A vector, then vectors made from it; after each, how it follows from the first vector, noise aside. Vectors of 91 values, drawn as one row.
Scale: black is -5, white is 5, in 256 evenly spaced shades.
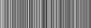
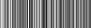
scaled up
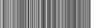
sign-scrambled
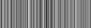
sign-scrambled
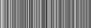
copied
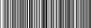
scaled up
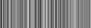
sign-scrambled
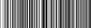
scaled up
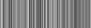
sign-scrambled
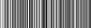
scaled up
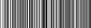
scaled up
